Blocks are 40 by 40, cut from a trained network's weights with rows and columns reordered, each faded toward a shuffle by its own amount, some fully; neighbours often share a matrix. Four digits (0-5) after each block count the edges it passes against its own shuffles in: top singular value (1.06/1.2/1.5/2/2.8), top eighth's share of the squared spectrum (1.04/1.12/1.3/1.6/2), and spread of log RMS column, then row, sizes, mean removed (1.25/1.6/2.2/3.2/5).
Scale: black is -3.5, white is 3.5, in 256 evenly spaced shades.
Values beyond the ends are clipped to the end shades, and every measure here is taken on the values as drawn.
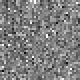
1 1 0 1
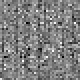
2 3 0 2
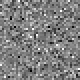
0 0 0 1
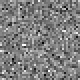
0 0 0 0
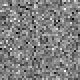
0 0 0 0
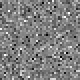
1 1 0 0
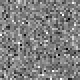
0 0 0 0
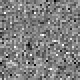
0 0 0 1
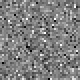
0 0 0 0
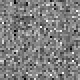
2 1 0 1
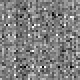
2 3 1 2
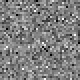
0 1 0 0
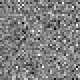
1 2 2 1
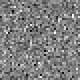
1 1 0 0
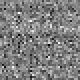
2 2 1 1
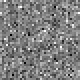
1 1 0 0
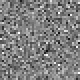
2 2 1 0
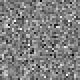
1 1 0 0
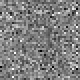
3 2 1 1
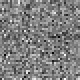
2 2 1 1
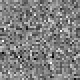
2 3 1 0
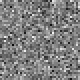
1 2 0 0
